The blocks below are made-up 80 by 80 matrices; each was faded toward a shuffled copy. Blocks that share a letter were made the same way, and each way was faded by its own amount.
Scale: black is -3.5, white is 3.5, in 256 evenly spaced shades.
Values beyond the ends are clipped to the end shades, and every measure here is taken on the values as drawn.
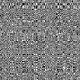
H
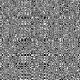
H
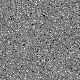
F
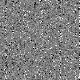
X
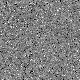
F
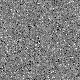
F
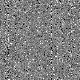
X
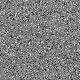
F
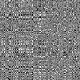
H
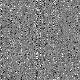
X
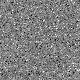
F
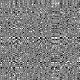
H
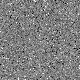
F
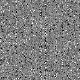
X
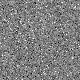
F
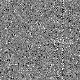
X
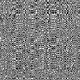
H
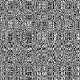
H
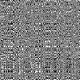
H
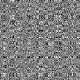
H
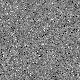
F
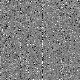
X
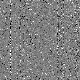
X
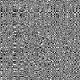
H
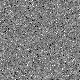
F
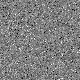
F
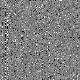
X
